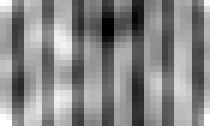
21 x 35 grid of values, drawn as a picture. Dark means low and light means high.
Ninth with the highest average: bottom left. Lone odd cells: none. Ninth with the lowest average: top middle. Stripes: upright, repeating 7 times.
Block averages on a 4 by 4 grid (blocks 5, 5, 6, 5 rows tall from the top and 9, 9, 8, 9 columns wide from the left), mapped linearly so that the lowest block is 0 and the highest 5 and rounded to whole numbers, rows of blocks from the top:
4203
3423
3434
5424
